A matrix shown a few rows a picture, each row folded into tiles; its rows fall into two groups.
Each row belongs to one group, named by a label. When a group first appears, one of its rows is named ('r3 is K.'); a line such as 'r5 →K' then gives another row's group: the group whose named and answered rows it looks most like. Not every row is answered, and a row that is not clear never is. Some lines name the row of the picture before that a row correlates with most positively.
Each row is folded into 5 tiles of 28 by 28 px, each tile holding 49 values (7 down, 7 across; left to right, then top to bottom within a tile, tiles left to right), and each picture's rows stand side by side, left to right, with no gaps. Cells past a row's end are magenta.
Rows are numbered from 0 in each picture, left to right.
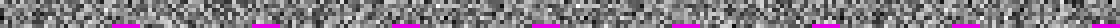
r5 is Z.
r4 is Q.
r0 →Q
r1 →Z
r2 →Q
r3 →Q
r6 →Q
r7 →Q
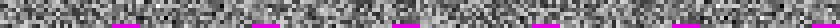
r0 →Z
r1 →Q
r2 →Z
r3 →Z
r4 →Z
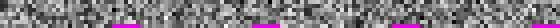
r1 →Q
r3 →Q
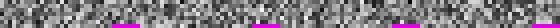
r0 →Q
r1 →Z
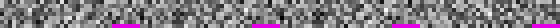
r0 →Q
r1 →Q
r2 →Q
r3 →Z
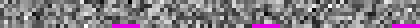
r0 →Q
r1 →Z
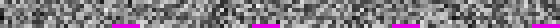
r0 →Q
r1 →Z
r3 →Z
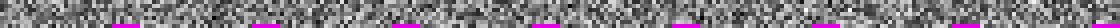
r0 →Z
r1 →Z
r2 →Q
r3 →Z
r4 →Z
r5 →Q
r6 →Z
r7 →Z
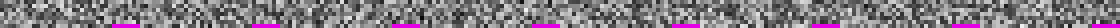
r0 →Z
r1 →Z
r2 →Q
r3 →Q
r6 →Z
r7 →Z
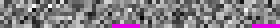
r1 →Q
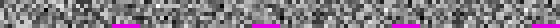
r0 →Z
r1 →Q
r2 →Q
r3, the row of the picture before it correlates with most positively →1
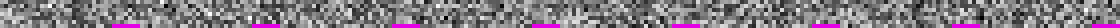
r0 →Z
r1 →Z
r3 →Q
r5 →Z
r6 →Z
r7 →Q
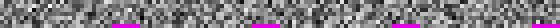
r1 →Q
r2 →Q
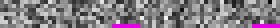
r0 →Z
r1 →Q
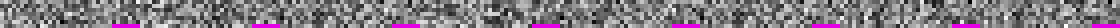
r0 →Z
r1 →Z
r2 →Q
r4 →Q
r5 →Q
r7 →Q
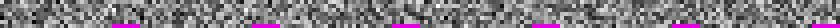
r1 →Q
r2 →Z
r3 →Q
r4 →Z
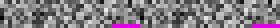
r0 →Q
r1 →Q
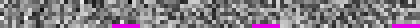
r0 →Q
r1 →Z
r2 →Z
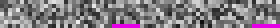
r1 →Z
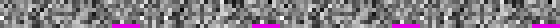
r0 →Q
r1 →Q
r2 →Q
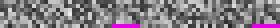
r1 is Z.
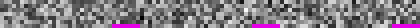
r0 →Z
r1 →Q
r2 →Z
